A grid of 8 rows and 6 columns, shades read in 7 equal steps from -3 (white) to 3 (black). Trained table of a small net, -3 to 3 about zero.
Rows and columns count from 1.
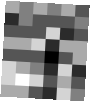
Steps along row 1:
up down up down up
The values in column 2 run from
-3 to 1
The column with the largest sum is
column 4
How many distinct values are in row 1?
3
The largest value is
3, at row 5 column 4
